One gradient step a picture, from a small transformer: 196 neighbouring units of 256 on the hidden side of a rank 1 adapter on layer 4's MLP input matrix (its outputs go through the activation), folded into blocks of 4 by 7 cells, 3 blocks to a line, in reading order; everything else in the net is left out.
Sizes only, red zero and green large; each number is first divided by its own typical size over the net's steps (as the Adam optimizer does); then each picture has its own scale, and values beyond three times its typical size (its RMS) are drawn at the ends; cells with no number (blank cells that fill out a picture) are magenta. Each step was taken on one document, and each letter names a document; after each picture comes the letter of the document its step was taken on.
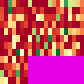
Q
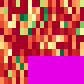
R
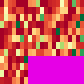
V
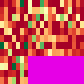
R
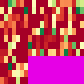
Q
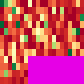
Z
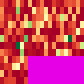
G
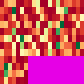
V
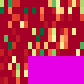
Q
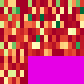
Z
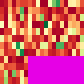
V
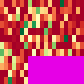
G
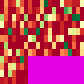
R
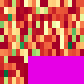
V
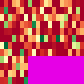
R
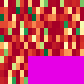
R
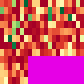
V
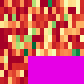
V
